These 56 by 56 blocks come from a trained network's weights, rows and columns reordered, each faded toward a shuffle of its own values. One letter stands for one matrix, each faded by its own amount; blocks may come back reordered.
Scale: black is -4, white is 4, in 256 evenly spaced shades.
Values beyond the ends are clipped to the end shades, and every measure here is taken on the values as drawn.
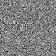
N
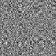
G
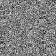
N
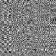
G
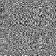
G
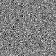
N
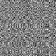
G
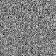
N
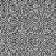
G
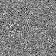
N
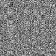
N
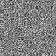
N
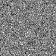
N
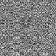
G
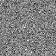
N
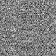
N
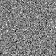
N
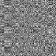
G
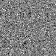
N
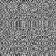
G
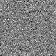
N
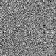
N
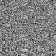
N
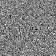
N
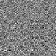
G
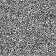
N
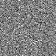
N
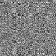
G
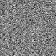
N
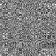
G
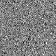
N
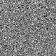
N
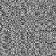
G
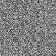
N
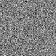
N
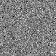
N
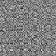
G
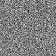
N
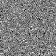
N
